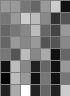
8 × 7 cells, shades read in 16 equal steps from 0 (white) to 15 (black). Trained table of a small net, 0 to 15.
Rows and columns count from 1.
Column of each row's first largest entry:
7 6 6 5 6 1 1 1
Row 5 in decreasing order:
14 10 9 8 7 5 4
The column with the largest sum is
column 6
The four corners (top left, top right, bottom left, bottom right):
6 14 13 3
